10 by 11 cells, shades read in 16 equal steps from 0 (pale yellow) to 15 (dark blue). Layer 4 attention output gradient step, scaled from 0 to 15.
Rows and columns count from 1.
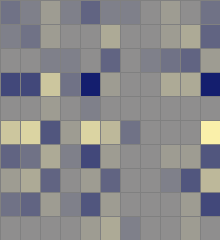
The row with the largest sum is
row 4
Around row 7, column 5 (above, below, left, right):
2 6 8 6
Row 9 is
9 10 6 8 11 6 7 7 7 6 12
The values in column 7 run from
7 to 9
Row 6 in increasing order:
0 2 2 3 4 6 7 7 7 9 11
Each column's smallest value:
3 2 3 6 2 4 7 7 5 5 0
